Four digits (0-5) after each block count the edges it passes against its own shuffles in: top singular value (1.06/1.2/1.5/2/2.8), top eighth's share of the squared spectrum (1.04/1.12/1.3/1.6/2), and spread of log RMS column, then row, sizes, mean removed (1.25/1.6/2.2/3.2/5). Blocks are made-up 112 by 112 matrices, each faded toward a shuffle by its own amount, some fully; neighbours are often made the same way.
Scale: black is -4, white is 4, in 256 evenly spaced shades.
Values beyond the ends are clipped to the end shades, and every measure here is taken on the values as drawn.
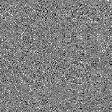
4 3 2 2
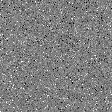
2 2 0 0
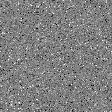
3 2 0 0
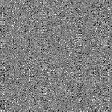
4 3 2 1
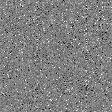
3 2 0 0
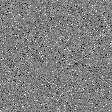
1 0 0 0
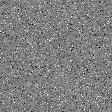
0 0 0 0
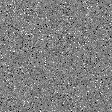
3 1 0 0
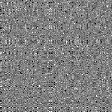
4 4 3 2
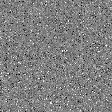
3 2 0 0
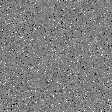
0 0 0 0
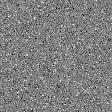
2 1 0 0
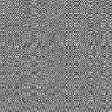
5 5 4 4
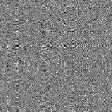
4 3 2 2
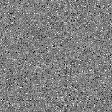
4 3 1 1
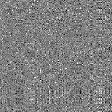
4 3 2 2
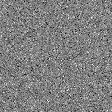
2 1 0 0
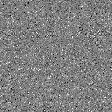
3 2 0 1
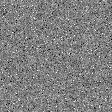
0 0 0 0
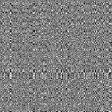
5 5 3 3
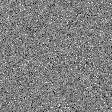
0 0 0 0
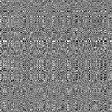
5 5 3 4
